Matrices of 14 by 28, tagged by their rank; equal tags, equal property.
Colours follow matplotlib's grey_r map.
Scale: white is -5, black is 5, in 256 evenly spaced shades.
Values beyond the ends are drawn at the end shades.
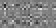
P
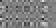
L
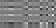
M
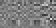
P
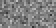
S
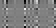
M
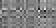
L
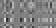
L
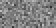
S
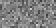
S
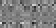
P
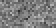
S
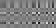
M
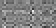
P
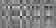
L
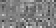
P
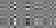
M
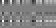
M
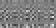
L
